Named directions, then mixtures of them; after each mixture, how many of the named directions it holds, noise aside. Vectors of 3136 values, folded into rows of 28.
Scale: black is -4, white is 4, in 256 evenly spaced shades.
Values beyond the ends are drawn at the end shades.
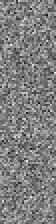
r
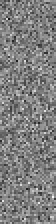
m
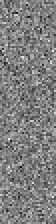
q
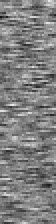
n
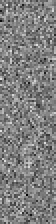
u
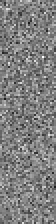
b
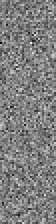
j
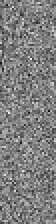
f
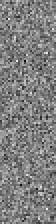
one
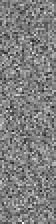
two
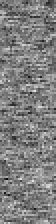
three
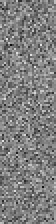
two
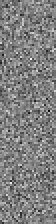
two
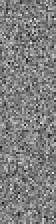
two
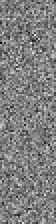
one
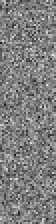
two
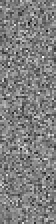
one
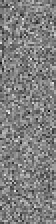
one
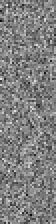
one
